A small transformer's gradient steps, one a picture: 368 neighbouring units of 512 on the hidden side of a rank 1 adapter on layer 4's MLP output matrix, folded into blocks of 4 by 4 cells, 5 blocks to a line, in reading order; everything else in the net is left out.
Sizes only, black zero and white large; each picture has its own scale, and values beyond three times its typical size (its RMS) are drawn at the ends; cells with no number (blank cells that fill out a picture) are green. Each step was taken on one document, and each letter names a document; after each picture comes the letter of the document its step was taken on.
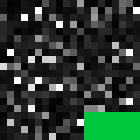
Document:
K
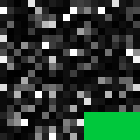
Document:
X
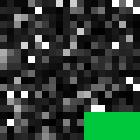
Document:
X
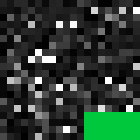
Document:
K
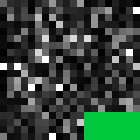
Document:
K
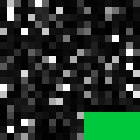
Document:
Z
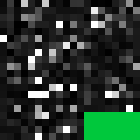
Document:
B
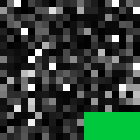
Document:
Z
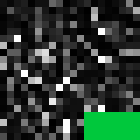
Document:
K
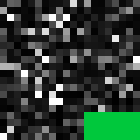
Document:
X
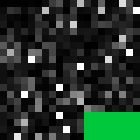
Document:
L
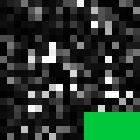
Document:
B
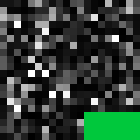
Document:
Z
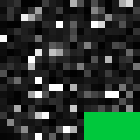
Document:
B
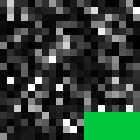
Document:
K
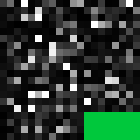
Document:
B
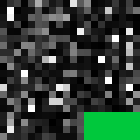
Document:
Z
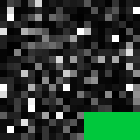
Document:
Z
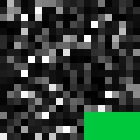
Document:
K
